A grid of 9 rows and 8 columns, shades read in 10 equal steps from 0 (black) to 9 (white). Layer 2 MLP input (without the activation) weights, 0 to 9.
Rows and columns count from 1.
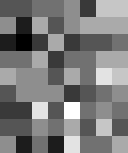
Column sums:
32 24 45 31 47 33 50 48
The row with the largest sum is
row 5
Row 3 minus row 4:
-3 -4 -4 4 -2 -1 -3 -2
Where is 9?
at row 7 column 5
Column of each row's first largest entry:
7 3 4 3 7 2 5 7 5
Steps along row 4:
same up down up same up same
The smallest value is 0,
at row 3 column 2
